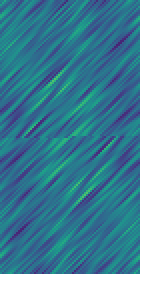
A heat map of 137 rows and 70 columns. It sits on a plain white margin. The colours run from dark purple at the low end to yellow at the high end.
Slope: none. Symmetry: a half turn. Grain: diagonal, up to the right. Average level on the scale: 40%.
